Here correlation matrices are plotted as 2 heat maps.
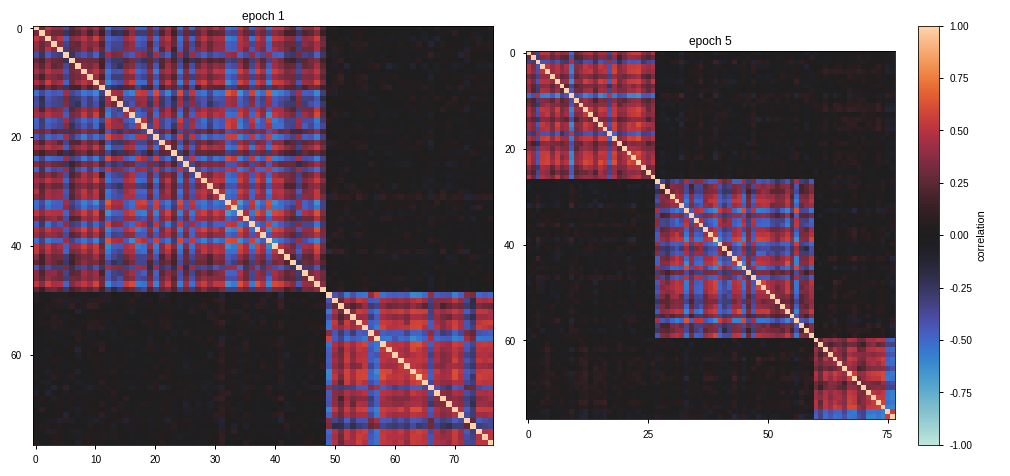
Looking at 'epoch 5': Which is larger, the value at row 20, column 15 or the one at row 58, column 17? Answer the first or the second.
the first
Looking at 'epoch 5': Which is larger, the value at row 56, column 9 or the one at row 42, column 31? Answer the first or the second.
the first
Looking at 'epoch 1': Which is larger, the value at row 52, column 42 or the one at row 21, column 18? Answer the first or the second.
the first
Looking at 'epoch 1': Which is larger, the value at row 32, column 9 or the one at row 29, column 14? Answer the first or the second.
the second
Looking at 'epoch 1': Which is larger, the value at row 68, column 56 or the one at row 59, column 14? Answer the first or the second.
the second
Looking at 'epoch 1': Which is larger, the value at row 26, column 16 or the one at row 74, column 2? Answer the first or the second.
the second
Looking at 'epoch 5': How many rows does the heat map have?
77
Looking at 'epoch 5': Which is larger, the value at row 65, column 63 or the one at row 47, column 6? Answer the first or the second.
the first
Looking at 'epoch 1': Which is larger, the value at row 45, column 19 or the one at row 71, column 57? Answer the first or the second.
the first
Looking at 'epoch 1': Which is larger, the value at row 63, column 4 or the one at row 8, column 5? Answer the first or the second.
the first
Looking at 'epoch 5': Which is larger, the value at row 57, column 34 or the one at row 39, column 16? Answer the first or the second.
the first
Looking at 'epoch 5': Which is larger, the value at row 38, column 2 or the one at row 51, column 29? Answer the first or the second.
the second
